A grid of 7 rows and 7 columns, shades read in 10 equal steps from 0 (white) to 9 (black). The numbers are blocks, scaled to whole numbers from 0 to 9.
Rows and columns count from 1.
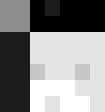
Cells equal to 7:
0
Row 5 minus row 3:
0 0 1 0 0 1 0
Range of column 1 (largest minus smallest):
4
